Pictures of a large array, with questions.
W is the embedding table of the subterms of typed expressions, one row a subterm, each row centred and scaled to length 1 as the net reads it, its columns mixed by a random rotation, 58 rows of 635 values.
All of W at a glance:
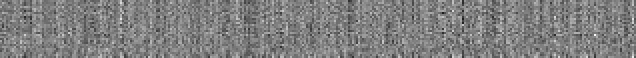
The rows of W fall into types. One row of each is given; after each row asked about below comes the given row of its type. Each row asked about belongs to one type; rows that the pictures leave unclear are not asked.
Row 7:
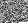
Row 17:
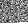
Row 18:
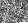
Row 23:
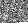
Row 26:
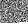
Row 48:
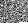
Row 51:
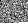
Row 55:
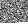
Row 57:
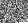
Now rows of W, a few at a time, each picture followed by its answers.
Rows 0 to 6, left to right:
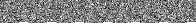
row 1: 55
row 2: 55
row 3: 18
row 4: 57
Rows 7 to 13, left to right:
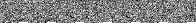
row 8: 7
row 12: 57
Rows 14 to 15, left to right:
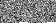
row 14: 23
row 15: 7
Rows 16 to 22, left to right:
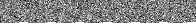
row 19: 23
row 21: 48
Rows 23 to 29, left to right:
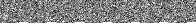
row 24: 17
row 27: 48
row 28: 18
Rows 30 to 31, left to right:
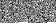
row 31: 23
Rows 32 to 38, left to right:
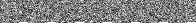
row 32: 18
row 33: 18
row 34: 7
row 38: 17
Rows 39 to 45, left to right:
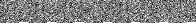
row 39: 48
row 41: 55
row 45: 26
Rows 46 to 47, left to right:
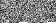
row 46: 18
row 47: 55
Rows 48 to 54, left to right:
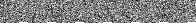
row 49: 51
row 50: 48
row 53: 55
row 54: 17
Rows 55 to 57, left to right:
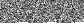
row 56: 57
